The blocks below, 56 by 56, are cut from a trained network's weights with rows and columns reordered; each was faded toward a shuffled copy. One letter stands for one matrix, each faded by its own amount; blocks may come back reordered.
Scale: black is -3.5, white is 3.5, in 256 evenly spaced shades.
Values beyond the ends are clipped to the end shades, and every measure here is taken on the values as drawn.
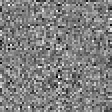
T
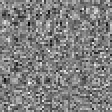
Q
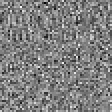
Q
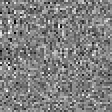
T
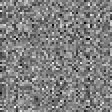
Q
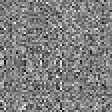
Q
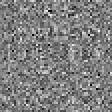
T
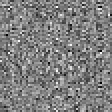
Q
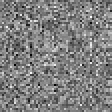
Q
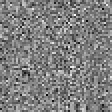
Q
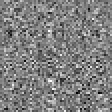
T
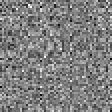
Q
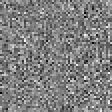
Q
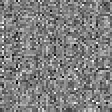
Q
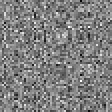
Q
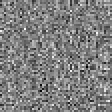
Q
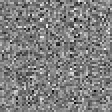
Q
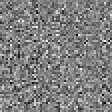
T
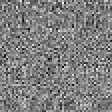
T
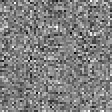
T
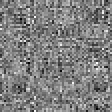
Q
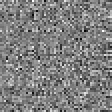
T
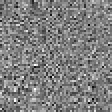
T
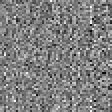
Q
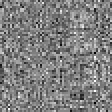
Q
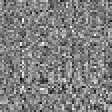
Q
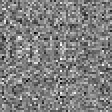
Q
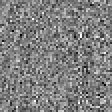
Q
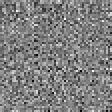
T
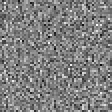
Q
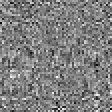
T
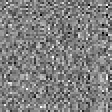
Q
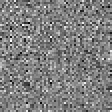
T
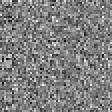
T
